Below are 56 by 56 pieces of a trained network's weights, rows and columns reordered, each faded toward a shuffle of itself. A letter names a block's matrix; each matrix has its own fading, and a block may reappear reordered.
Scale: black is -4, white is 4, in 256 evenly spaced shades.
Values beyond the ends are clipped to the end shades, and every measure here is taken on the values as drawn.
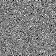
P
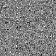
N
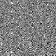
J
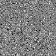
J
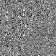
J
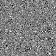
P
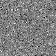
P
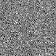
J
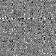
N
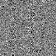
N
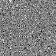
N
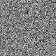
N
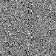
N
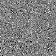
J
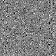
N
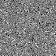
P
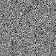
N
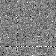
N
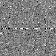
N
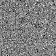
P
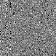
N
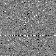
N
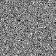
J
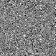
N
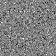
P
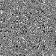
J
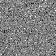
P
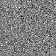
J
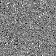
P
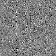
N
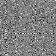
N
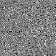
J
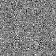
J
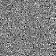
J
